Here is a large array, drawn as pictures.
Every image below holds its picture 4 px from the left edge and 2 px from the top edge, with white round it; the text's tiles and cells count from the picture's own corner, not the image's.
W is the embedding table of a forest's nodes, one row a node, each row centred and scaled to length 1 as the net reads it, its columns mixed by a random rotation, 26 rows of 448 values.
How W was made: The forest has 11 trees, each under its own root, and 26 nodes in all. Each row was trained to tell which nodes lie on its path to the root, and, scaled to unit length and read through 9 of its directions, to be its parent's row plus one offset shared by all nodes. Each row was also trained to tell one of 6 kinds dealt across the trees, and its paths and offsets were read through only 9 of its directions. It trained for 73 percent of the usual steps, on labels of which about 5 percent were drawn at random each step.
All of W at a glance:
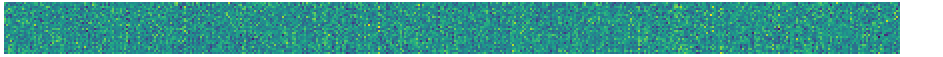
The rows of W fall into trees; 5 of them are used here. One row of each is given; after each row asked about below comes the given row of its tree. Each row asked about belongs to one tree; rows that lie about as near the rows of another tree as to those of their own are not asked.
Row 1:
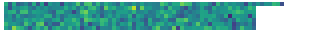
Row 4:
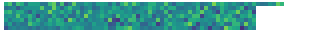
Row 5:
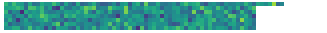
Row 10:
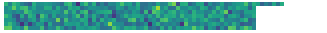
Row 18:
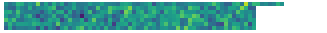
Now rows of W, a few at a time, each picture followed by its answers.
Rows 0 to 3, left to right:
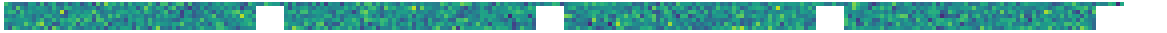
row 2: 10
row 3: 5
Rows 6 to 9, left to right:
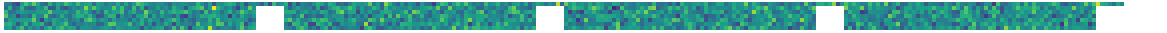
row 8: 5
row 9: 18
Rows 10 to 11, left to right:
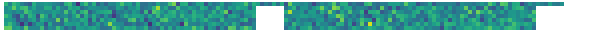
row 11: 4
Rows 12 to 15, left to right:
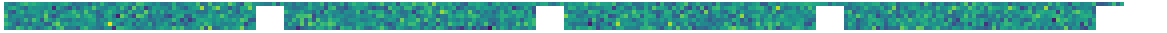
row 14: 10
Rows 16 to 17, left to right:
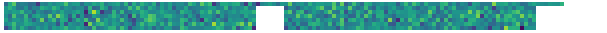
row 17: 4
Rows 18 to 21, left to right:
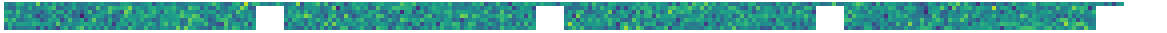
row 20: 1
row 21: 18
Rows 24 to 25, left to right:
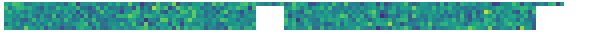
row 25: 5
